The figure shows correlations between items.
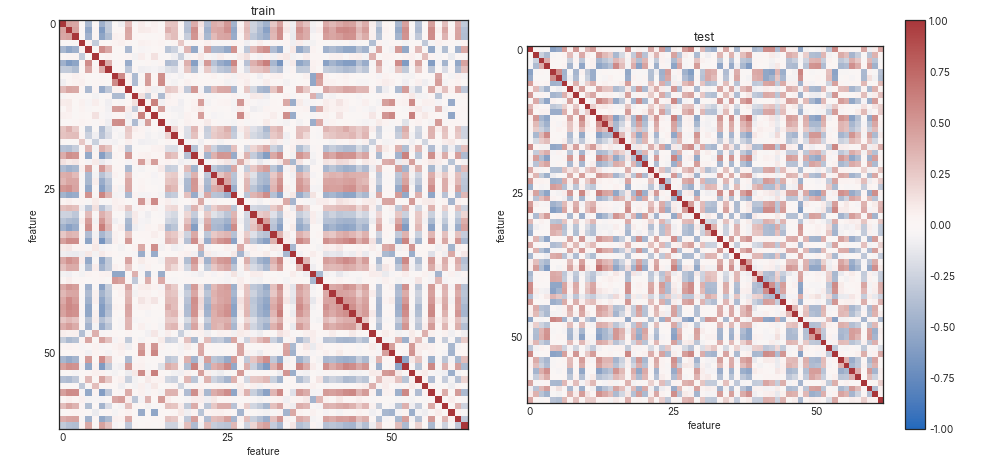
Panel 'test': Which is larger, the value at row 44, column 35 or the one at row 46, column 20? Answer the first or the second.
the first
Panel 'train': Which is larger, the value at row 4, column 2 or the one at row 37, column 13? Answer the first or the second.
the second
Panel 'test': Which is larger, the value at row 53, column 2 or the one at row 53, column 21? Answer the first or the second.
the second
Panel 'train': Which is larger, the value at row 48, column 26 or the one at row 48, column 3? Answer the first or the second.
the first
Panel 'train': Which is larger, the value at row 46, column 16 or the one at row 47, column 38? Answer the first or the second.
the first
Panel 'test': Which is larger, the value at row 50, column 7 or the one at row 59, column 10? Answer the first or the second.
the second
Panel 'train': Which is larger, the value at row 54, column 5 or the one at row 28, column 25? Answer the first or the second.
the second
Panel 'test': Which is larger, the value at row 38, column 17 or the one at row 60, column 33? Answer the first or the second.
the second
